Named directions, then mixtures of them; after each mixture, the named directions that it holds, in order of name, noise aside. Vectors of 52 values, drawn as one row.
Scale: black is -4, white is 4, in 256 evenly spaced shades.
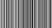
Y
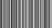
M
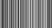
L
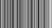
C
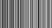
C, L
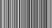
L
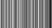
C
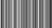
C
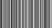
M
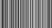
L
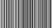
Y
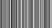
M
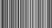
L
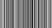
C, Y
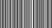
M, Y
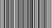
C, Y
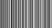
L, M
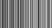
C, L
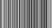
L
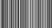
L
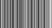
C
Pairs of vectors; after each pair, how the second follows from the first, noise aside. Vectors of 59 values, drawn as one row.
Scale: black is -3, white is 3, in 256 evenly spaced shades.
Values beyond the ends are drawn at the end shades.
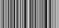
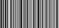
shuffled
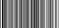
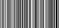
shuffled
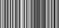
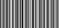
shuffled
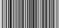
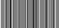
partly zeroed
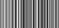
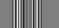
partly zeroed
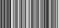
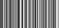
shuffled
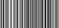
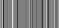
partly zeroed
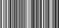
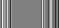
partly zeroed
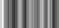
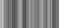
shrunk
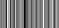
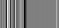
partly zeroed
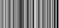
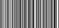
sign-scrambled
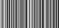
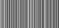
shrunk
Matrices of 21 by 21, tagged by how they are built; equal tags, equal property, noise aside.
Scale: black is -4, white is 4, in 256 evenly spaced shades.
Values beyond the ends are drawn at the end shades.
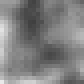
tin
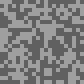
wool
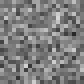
wool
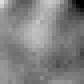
tin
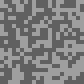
wool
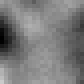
tin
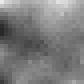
tin
